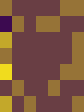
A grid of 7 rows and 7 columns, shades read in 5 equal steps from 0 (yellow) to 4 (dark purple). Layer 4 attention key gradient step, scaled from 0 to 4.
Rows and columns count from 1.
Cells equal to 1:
2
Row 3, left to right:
1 3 3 3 3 3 2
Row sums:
18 19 18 19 16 19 17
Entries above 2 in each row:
4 4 5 5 4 5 4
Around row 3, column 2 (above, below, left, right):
2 3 1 3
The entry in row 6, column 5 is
2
